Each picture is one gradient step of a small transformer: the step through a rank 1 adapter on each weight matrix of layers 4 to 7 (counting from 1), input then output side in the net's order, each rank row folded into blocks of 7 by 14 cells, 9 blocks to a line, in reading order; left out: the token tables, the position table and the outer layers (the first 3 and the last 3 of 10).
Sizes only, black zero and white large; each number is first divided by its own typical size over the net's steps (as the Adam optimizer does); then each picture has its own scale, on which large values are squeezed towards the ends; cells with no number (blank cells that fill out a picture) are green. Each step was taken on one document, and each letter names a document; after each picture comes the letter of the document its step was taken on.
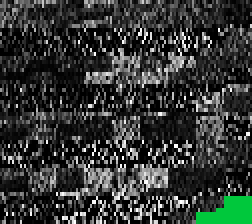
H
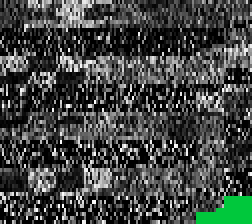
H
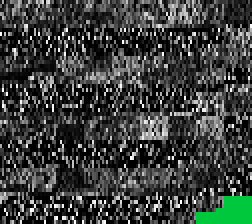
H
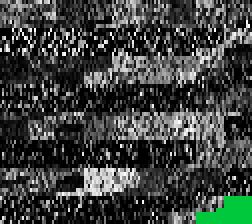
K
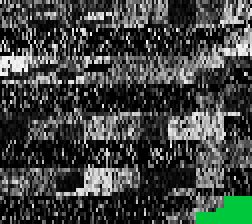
K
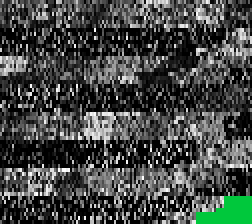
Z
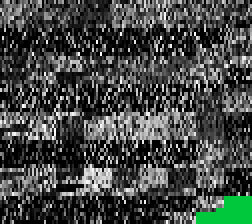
Z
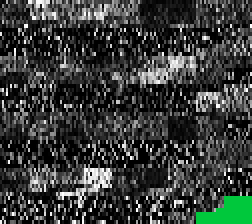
H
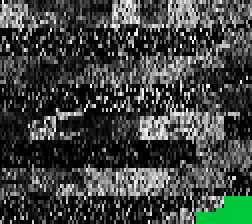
K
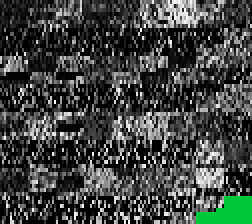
Z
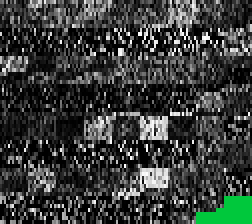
H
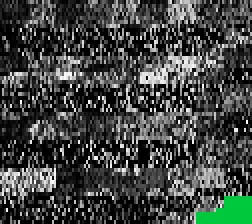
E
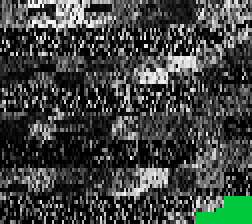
E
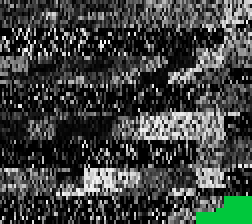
K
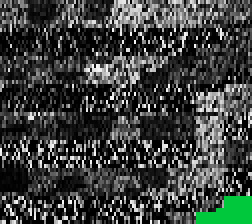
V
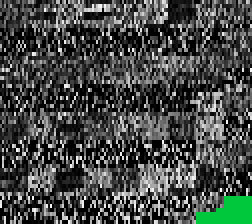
V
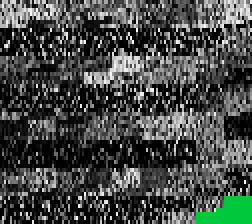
E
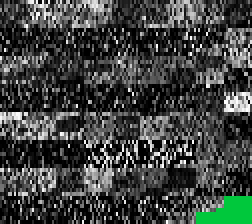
Z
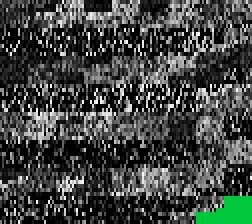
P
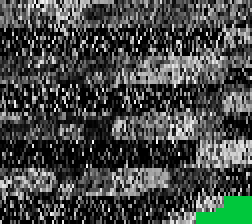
E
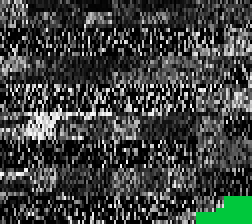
P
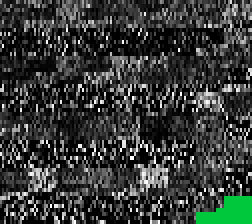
H
